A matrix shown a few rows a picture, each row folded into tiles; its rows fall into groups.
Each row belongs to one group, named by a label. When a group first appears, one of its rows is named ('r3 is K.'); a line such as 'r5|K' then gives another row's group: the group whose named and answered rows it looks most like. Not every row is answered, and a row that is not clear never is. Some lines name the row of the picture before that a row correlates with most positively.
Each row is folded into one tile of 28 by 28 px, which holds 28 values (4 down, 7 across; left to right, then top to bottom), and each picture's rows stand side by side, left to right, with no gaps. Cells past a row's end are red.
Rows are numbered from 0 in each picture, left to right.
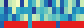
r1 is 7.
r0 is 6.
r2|6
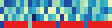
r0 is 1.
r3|6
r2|1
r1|1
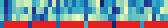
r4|7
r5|1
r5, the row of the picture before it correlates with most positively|0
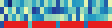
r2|7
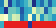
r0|7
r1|1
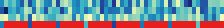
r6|7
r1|7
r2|7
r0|7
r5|6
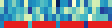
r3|7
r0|6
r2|1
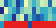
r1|6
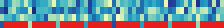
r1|6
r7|1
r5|1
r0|6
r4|7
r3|6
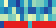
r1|7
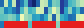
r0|7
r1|1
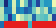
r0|6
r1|1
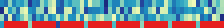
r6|6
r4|1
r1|1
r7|1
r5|1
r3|7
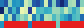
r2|1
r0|1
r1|1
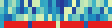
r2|1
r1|7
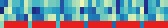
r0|1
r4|6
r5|6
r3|6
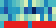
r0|6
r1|7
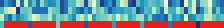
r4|7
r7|7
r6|1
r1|7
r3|7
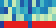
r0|7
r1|7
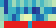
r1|6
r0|6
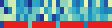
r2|7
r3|6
